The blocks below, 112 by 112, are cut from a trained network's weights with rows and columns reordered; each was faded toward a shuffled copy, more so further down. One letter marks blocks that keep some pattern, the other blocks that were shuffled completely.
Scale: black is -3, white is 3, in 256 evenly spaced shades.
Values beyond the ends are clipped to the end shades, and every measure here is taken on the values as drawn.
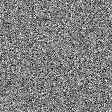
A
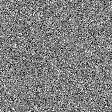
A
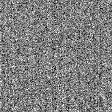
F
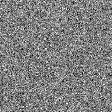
F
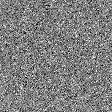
A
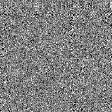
F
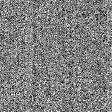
F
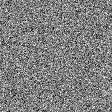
A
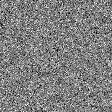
A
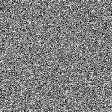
F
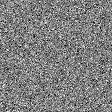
A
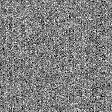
F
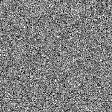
F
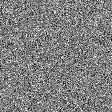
F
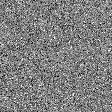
A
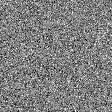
A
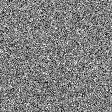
A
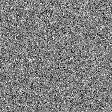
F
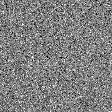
F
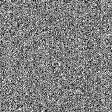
F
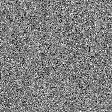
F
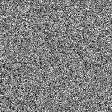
F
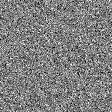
A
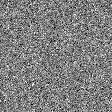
F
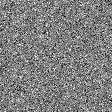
A
